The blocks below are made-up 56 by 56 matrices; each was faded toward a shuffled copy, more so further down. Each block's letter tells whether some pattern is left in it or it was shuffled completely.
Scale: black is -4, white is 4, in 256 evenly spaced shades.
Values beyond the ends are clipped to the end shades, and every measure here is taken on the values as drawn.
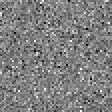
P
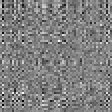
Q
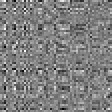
Q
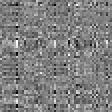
Q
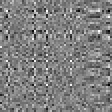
Q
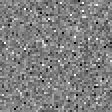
P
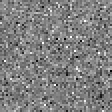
P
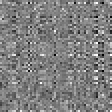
Q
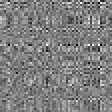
Q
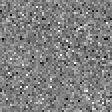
P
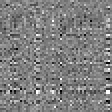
Q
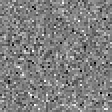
P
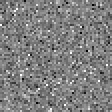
P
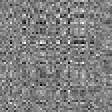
Q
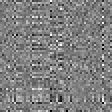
Q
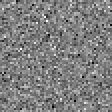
P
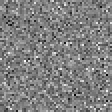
P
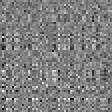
Q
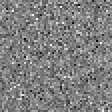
P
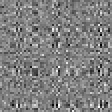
Q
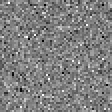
P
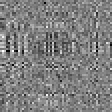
Q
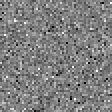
P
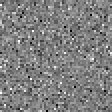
P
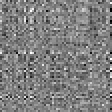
Q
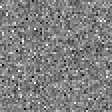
P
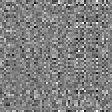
Q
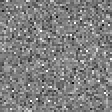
P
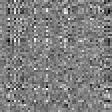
Q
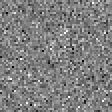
P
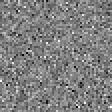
P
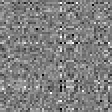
Q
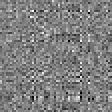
Q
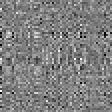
Q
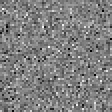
P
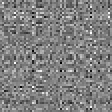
Q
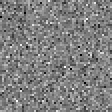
P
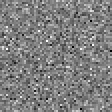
P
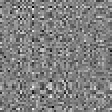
Q
